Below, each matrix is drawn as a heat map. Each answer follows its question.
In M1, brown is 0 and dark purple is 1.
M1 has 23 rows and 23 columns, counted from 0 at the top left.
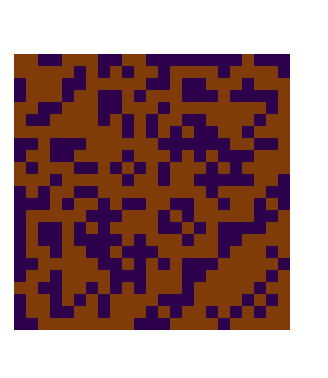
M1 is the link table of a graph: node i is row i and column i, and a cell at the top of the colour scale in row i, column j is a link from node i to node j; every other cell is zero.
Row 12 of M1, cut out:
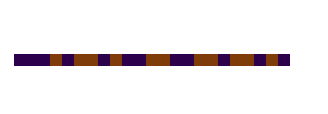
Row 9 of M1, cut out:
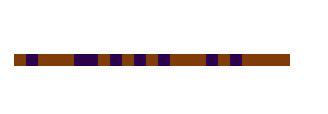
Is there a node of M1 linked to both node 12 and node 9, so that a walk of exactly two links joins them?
yes
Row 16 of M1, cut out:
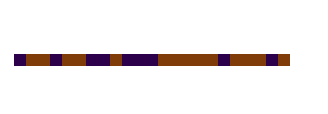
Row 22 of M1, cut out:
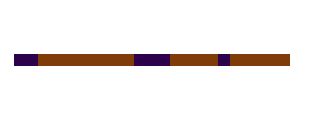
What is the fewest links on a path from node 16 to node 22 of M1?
2
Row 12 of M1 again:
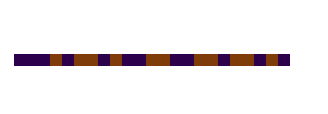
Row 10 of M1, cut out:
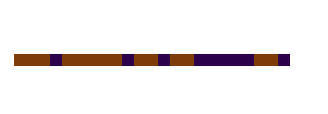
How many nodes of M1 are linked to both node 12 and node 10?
3
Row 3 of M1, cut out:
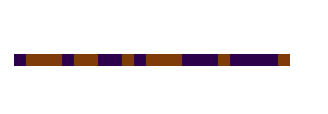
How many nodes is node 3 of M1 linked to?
12
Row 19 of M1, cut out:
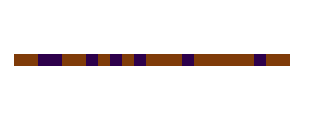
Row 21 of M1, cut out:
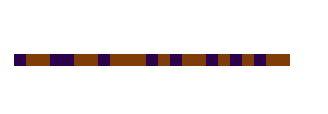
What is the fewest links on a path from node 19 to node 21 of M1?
2
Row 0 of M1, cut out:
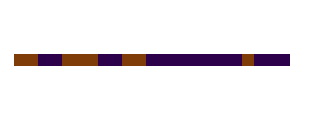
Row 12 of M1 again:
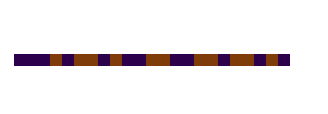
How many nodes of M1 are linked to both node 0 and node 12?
7
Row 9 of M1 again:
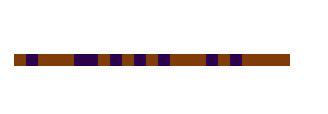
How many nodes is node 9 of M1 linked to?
8
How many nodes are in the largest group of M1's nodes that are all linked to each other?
6
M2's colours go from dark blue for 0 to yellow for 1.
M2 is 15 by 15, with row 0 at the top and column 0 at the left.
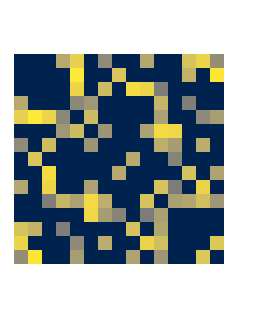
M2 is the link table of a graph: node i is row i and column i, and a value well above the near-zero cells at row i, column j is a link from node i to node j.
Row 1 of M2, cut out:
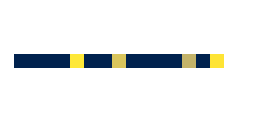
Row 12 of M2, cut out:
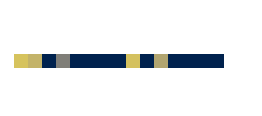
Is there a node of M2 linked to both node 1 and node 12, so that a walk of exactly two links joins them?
no
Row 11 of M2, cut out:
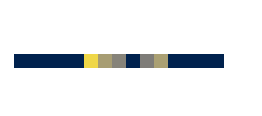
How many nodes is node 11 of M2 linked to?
5
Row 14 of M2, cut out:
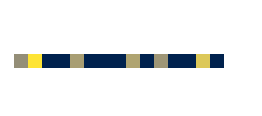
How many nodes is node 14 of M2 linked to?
6
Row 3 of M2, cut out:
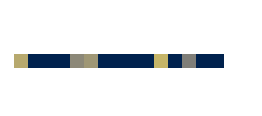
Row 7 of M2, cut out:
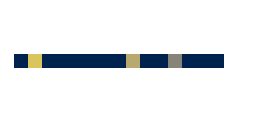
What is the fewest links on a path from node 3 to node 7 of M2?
3
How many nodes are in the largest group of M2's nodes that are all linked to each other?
4
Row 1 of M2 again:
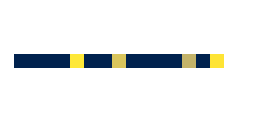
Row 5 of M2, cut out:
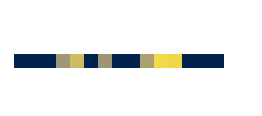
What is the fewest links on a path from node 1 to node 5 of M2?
2
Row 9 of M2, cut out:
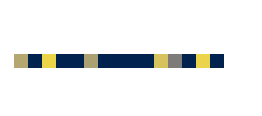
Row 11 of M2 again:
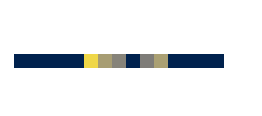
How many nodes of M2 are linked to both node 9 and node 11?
2
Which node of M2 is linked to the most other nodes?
node 10
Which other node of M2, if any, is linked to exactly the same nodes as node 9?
node 6
